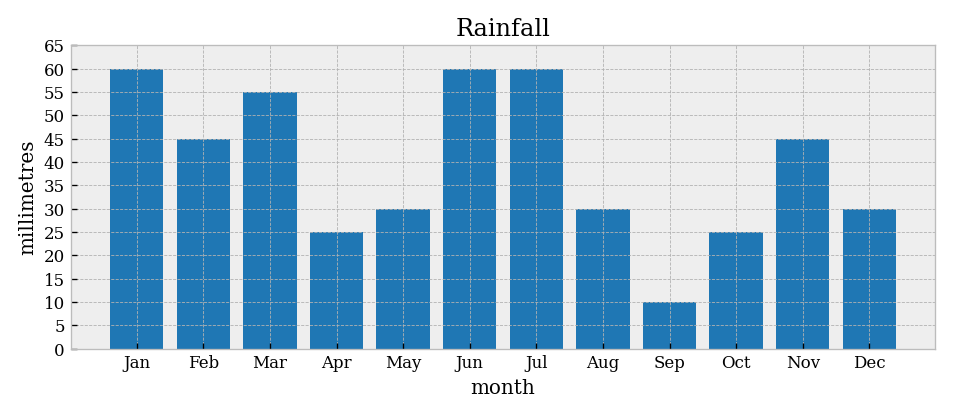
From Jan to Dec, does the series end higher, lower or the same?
lower
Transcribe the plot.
Title: Rainfall
x-axis: month, ticks Jan Feb Mar Apr May Jun Jul Aug Sep Oct Nov Dec
y-axis: millimetres, ticks 0 5 10 15 20 25 30 35 40 45 50 55 60 65
Values:
60 45 55 25 30 60 60 30 10 25 45 30
